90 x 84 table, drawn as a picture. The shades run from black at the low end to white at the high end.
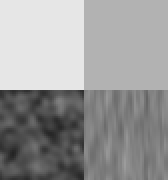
It is made of 2 by 2 panels. Panel 1,1: very high, flat. Panel 1,2: high, flat. Panel 2,1: low, blotchy. Panel 2,2: middling, streaked downward, faint in contrast.
